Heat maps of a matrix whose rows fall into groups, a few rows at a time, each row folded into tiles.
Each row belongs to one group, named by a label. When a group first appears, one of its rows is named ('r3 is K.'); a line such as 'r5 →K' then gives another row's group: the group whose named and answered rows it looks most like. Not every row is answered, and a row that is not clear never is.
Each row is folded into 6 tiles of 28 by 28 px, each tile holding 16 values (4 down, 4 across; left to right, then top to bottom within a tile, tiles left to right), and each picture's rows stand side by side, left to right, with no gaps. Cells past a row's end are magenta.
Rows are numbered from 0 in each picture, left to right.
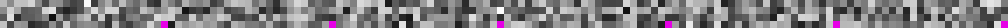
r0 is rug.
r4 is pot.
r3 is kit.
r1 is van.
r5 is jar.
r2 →pot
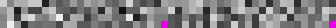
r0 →rug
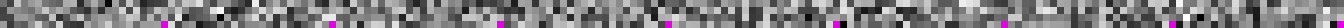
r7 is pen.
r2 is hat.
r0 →hat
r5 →van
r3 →kit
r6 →jar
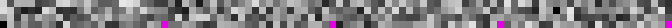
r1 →kit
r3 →kit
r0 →van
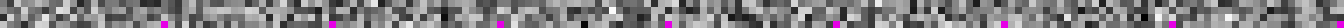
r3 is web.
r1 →pot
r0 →hat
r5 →hat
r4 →kit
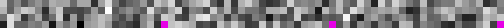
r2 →pen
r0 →web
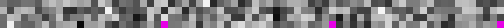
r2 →van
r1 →van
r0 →web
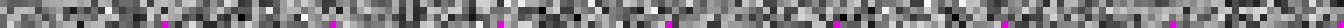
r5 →van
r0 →web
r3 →rug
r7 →pot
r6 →pen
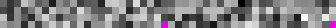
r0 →pot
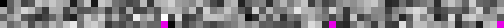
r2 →pot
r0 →web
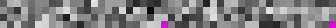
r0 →hat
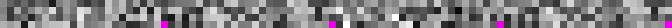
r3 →van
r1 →van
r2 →web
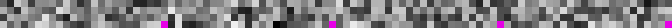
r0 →hat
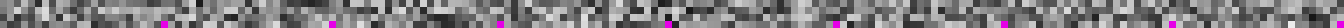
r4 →van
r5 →hat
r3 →pot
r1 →hat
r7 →jar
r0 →pen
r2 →kit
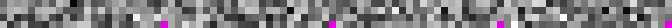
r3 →rug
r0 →pen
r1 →kit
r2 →jar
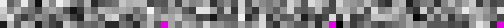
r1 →jar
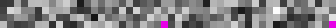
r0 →hat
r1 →web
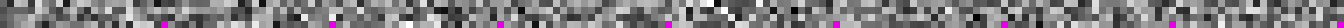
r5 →rug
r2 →web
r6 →van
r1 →web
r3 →jar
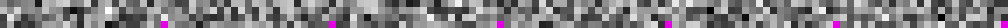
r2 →pot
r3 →kit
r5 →pot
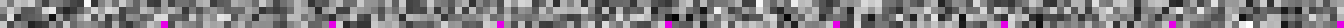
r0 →rug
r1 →van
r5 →pot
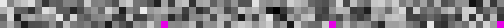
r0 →rug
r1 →van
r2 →kit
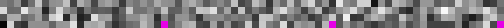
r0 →web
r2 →pen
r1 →jar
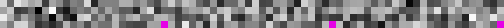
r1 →pot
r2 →pen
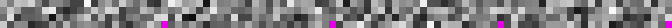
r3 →web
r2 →kit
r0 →rug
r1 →pen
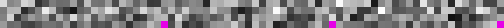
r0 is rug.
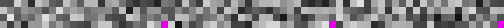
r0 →hat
